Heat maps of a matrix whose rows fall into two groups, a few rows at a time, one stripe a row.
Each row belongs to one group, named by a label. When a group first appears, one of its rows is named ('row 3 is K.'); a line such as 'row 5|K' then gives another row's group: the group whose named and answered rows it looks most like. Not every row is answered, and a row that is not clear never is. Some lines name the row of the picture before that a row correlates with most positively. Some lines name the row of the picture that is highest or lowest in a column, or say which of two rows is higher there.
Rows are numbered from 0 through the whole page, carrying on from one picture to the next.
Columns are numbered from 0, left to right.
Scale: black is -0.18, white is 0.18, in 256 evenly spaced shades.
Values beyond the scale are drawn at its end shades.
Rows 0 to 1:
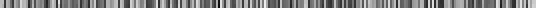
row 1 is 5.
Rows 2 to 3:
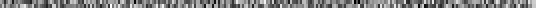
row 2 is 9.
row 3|5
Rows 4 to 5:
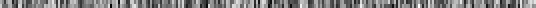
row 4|9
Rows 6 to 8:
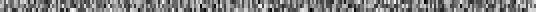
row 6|5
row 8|9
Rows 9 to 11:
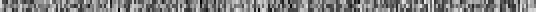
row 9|9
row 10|5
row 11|9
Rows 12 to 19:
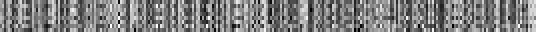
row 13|5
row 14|9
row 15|9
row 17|9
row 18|5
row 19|9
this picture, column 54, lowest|18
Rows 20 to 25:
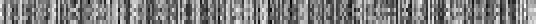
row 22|9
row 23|9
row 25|9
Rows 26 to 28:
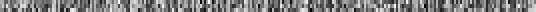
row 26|5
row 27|5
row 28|9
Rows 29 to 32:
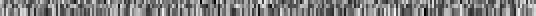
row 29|5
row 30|9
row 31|5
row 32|5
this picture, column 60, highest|30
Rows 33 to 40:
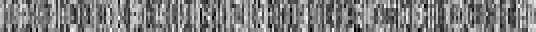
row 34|5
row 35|5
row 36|5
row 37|5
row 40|9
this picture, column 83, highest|40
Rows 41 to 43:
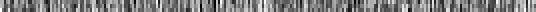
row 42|5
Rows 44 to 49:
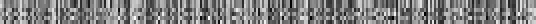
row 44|5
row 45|5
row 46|9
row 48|9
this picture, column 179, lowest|46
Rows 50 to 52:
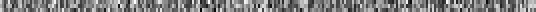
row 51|9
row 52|5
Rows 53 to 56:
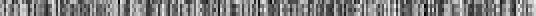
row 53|9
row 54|5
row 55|5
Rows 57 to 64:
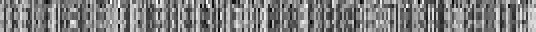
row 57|5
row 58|5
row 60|5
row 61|5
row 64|5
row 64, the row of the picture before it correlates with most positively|55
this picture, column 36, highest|62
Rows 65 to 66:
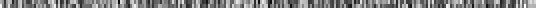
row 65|9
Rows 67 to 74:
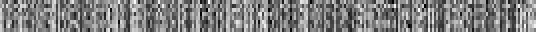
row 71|5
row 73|9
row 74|5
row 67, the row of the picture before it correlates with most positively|66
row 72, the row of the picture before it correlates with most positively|65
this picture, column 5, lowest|70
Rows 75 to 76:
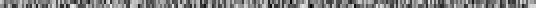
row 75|5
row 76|9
